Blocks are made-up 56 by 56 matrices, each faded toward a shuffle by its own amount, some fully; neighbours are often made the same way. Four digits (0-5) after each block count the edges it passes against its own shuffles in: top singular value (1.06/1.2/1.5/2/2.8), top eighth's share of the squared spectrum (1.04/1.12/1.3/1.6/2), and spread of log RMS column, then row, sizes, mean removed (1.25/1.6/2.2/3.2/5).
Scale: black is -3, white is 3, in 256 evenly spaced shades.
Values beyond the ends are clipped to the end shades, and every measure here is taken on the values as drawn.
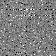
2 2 0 1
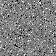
0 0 0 0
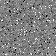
0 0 0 0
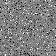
0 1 0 0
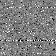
2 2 0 2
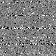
2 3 0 3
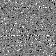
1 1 0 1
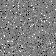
0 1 0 0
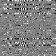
4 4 2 3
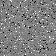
2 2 0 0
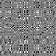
5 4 3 3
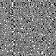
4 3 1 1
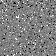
0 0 0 0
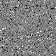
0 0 0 0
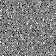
0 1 0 1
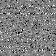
1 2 0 2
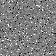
0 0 0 0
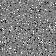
0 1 0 1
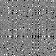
4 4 2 2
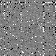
4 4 2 2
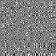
4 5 3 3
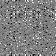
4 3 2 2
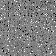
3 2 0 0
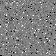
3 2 0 0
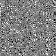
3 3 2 1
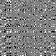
4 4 3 3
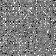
3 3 2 1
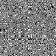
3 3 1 2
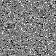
2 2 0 0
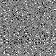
3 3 0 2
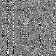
2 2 3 0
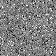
2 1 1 0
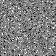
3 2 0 0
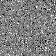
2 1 0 0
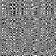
4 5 3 3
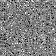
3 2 0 0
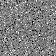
0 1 0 0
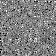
3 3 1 1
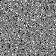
2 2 0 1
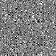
3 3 1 1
